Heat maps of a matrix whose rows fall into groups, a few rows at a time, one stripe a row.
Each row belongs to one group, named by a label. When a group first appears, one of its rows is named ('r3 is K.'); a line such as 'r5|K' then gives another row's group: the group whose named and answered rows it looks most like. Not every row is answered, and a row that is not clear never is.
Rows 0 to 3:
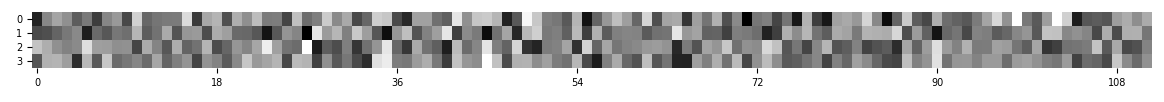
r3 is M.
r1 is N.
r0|M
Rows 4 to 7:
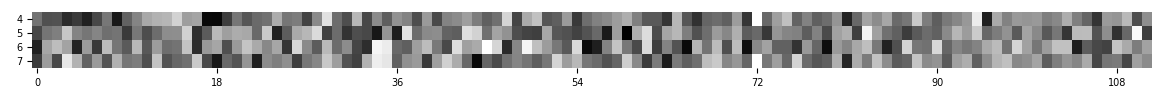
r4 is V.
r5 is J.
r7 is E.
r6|M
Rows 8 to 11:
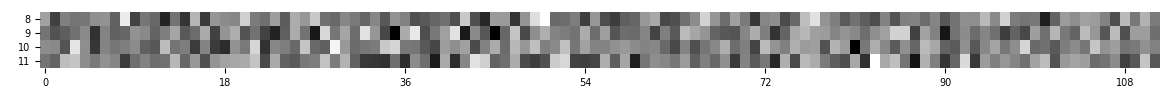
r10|E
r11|J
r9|N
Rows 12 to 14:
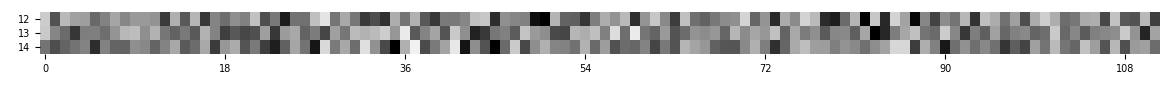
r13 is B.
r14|N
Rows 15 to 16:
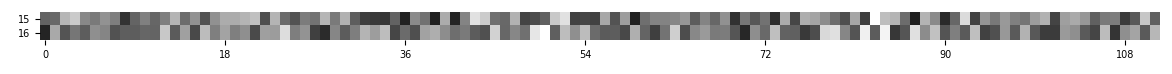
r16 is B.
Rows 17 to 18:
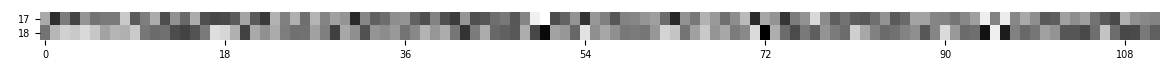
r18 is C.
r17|V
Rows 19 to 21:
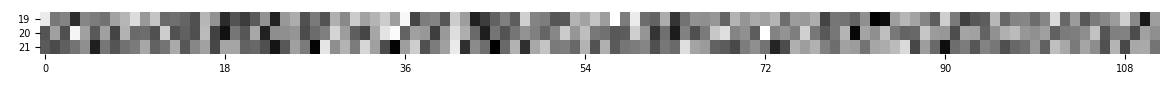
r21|N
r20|E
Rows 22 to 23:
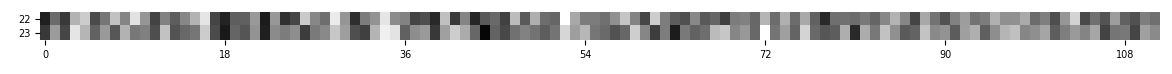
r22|E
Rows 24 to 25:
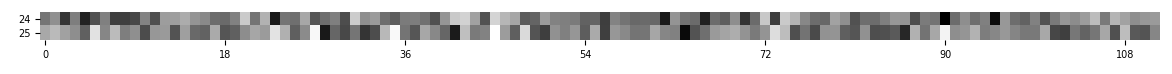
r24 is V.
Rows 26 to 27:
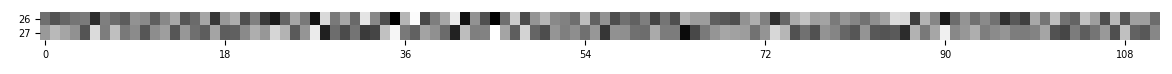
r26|N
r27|M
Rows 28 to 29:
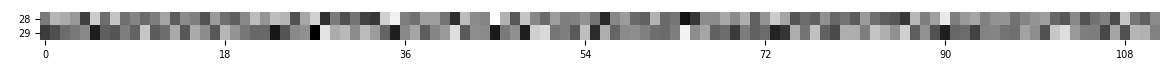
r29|N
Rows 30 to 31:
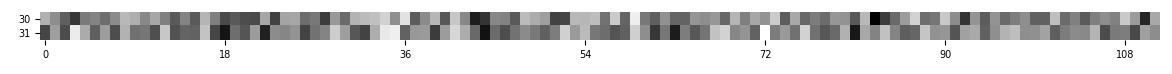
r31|E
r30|B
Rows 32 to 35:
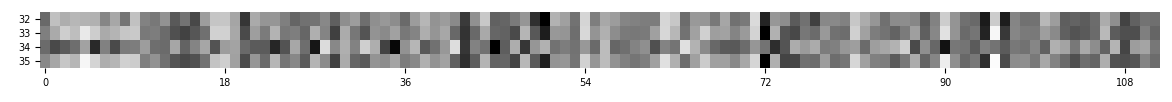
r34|N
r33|C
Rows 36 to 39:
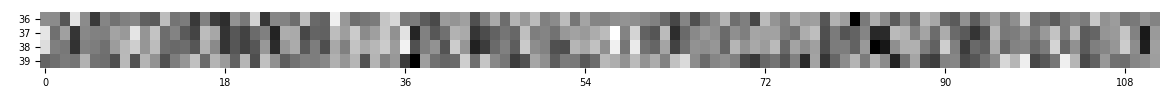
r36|E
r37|B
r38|B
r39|M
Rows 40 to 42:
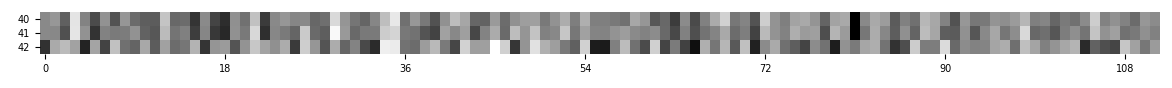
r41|E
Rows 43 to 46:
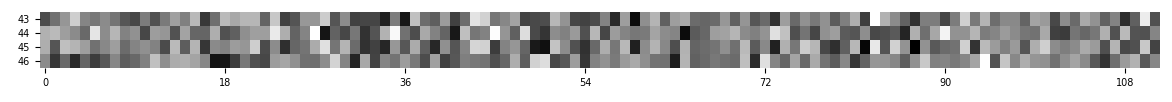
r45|J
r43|J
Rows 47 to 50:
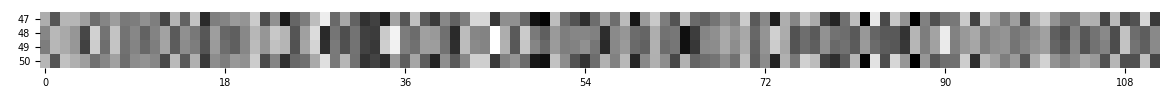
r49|M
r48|M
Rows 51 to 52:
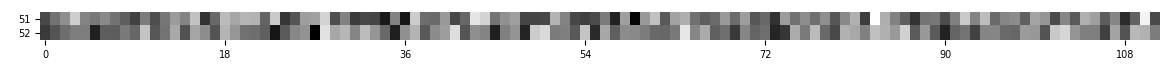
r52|N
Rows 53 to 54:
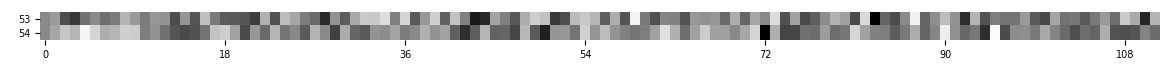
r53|B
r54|C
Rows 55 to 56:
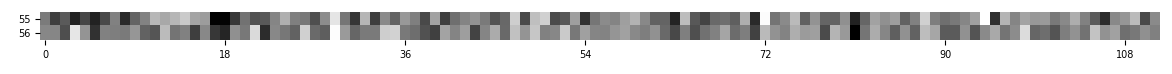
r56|E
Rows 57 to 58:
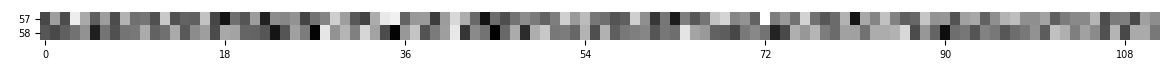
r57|E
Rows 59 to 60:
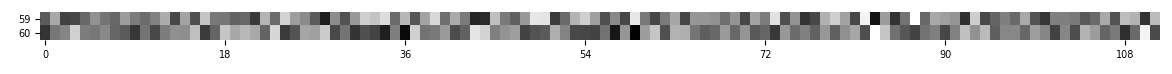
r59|B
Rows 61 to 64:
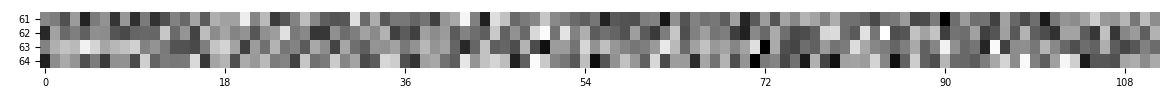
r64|M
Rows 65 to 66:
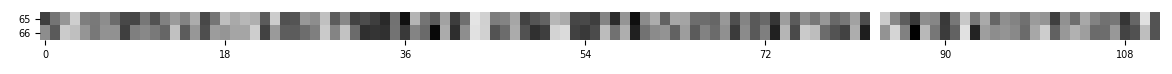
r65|J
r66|J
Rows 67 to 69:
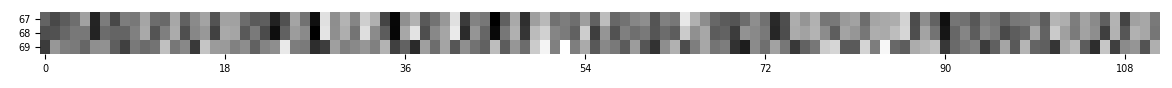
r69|B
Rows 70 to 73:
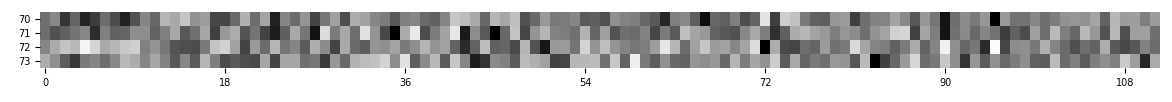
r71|N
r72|C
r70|V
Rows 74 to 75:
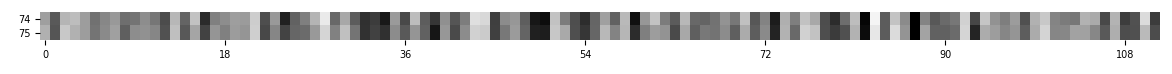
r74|J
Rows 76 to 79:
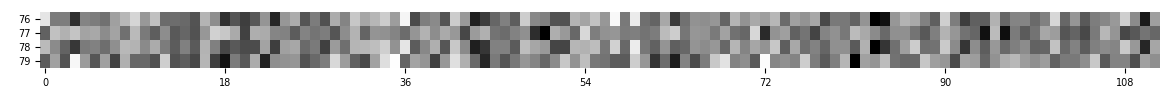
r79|E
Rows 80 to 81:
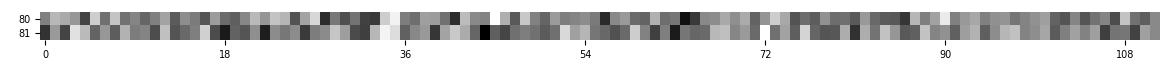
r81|E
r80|M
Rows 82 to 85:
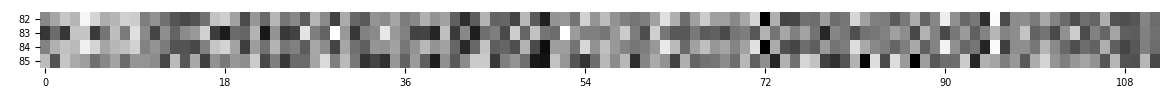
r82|C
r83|E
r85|J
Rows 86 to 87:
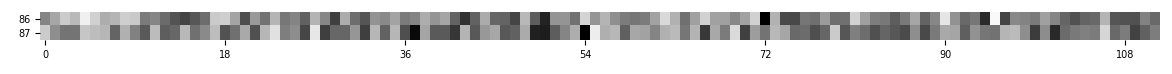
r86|C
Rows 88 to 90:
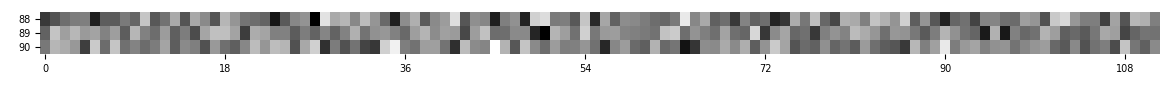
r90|M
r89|C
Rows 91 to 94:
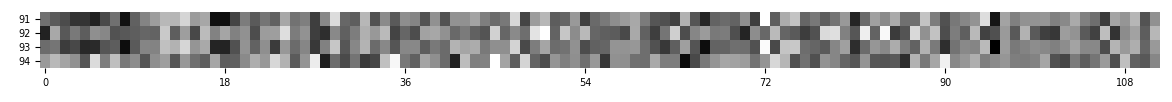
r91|V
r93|V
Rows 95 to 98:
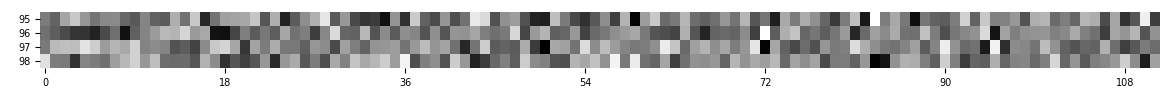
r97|C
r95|J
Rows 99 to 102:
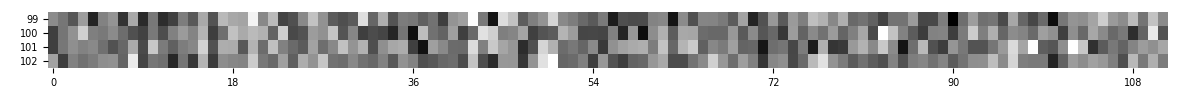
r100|J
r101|M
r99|V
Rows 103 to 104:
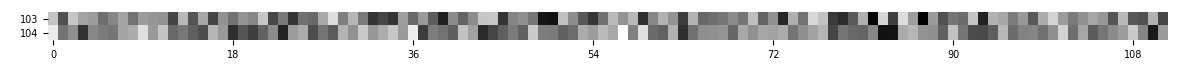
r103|J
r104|B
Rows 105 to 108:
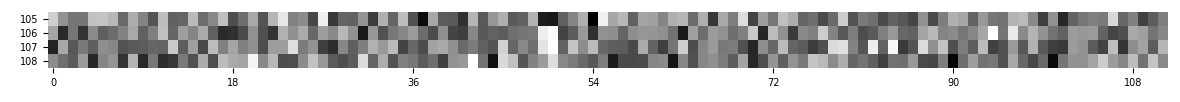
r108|V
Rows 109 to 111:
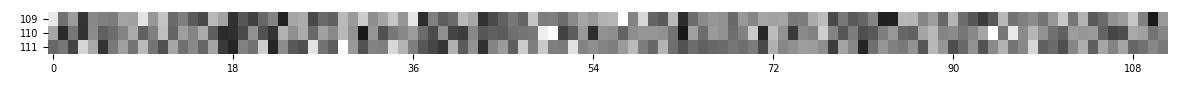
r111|E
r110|V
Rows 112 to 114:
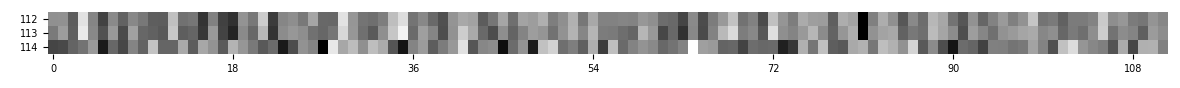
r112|E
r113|E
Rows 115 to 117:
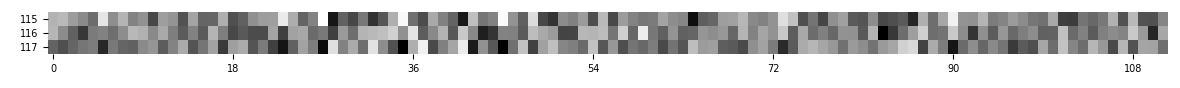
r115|M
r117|N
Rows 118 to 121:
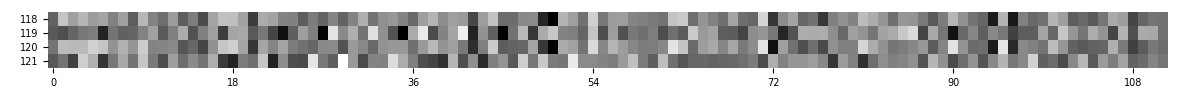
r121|E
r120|C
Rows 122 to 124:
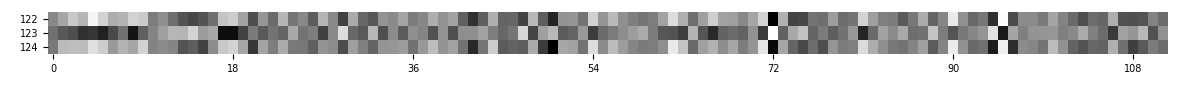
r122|C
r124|C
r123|V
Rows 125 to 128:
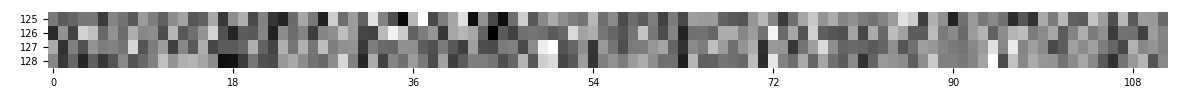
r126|E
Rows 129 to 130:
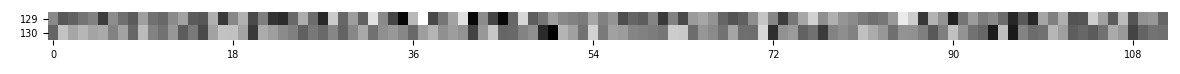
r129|N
